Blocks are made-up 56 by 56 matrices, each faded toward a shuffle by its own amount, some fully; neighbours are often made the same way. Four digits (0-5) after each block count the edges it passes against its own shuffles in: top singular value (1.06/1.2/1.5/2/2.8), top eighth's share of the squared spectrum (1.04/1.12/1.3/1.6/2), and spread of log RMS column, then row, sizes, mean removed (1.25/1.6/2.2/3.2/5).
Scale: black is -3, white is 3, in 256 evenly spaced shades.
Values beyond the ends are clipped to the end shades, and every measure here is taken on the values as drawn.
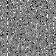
2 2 2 0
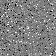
0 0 0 0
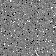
0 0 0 0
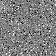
2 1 0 0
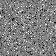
0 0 0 0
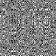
4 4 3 2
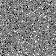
2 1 0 0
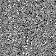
0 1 2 0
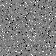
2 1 0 0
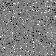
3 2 0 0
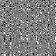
4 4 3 2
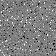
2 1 0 0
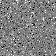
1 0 0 0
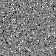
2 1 0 0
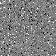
2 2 1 0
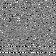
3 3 0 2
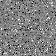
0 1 0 1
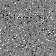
1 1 0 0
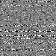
2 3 0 4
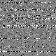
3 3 0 3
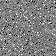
0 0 0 0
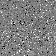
0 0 0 1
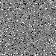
1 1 0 1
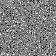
2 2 0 0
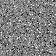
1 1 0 0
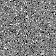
2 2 1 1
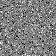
2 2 1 0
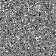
3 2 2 0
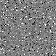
2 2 0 1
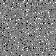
3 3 0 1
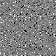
2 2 0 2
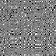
4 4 2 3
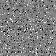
3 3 0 1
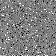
2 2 0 0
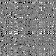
4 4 1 2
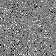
2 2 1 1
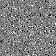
3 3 1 2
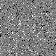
2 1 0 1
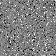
2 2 0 0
